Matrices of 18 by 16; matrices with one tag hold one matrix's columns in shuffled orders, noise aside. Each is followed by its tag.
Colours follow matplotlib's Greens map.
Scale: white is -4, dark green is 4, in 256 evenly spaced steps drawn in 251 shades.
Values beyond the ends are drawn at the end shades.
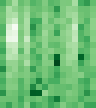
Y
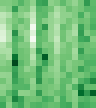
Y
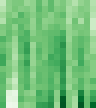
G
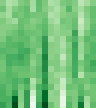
G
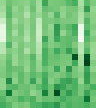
Y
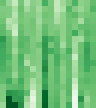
G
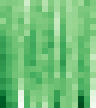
G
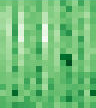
Y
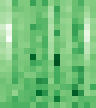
Y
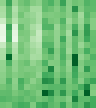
Y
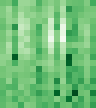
Y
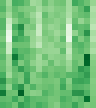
Y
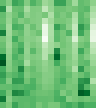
Y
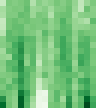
G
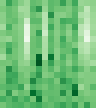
Y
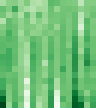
G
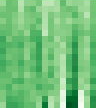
G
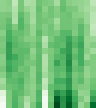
G
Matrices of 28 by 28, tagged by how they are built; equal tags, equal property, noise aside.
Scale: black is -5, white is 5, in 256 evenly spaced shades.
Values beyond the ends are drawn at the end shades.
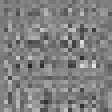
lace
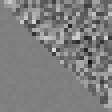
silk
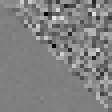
silk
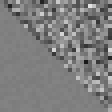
silk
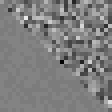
silk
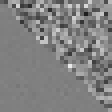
silk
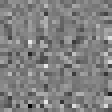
lace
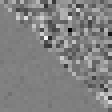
silk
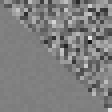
silk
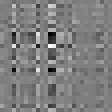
lace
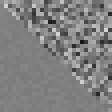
silk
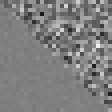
silk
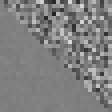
silk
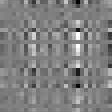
lace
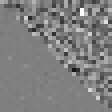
silk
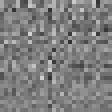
lace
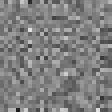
lace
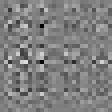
lace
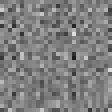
lace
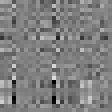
lace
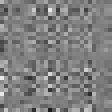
lace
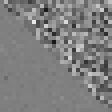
silk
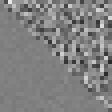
silk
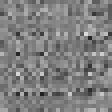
lace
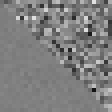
silk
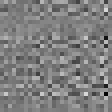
lace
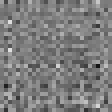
lace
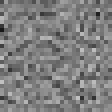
lace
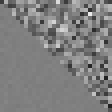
silk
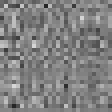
lace
